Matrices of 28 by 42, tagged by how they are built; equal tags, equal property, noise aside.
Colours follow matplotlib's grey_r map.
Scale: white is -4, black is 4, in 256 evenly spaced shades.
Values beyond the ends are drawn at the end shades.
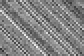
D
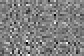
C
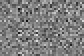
C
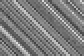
D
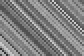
D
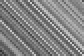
D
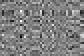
C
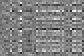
C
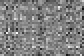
C
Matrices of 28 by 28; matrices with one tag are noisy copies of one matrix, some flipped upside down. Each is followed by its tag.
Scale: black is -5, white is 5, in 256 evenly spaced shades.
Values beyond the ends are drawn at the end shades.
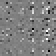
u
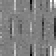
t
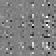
u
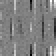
t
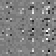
u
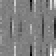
t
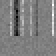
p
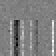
p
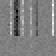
p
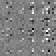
u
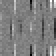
t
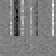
p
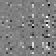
u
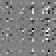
u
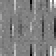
t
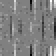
t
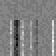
p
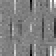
t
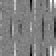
t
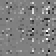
u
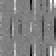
t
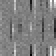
t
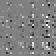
u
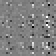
u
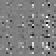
u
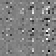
u
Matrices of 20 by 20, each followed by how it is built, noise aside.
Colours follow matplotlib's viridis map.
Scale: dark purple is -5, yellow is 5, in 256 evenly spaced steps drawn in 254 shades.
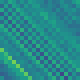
Toeplitz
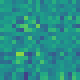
low rank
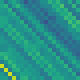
Toeplitz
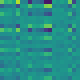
low rank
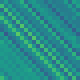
Toeplitz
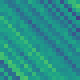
Toeplitz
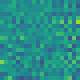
low rank
